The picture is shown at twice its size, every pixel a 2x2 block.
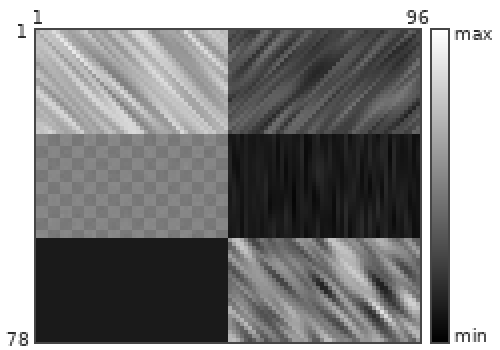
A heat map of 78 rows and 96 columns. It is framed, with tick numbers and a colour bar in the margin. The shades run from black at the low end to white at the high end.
It is made of 3 by 2 panels. Panel 1,1: high, slanting down to the right. Panel 1,2: low, slanting up to the right. Panel 2,1: middling, checkered, faint in contrast. Panel 2,2: very low, streaked downward, faint in contrast. Panel 3,1: very low, flat. Panel 3,2: middling, slanting down to the right, strong in contrast.
